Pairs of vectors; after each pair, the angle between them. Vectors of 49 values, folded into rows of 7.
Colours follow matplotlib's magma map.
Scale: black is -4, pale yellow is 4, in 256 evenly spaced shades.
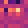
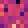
partly aligned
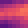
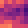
nearly opposite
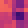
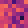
partly aligned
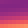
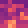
partly aligned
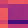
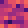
partly aligned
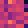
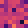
partly aligned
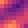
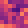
partly aligned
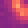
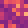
partly aligned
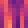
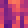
nearly opposite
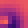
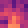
nearly opposite
